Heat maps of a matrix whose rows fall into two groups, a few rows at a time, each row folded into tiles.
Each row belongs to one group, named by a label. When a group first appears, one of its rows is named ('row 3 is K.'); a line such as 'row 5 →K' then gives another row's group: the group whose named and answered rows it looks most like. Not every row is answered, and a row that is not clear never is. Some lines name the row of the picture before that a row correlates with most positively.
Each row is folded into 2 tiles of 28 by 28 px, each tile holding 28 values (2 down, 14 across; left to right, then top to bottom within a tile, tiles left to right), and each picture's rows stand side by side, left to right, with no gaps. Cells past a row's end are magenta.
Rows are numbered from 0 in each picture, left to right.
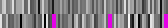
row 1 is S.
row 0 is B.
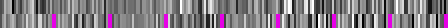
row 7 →B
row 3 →B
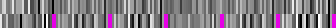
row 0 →B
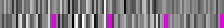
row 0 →S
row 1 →S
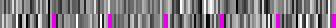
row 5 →S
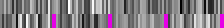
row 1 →B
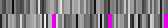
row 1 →B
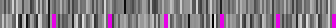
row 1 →S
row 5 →S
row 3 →B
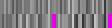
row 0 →S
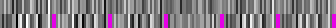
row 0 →S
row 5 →S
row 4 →S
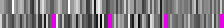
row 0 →B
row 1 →B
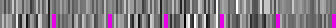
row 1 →S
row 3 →S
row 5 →B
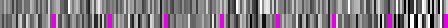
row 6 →B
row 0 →S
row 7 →S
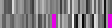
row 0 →B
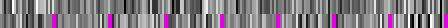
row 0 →B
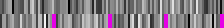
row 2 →S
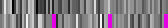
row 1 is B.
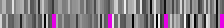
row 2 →B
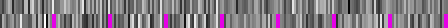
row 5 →B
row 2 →S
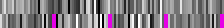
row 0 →B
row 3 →B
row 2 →S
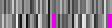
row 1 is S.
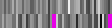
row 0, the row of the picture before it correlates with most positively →0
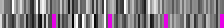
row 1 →S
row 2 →B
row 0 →B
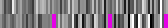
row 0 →B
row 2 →S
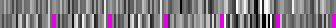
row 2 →S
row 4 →B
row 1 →S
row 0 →S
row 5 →B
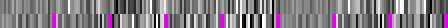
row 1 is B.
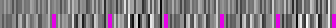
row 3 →S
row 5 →S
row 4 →S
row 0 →S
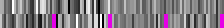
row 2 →B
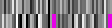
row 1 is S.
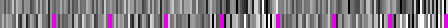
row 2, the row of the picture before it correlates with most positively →0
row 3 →B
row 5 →S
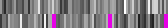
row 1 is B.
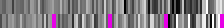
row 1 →S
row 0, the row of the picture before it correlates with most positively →0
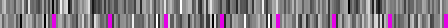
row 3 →B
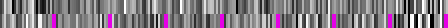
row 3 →B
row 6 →S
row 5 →S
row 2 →B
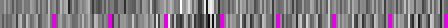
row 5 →S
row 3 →B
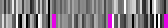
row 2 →B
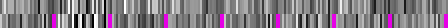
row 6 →B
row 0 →B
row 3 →B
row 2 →B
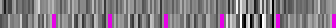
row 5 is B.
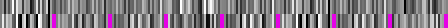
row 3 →B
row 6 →S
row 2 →S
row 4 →S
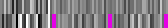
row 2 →S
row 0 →S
